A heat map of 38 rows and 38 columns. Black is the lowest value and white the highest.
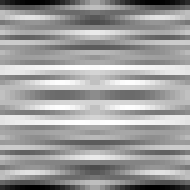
The grain runs across in streaks. The centre is the ninth with the highest average. There is no overall slope. Its left and right halves mirror each other, and so do its top and bottom.
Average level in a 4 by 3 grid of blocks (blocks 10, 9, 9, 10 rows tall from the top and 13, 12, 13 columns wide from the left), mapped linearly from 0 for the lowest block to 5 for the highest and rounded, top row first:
000 / 454 / 454 / 000
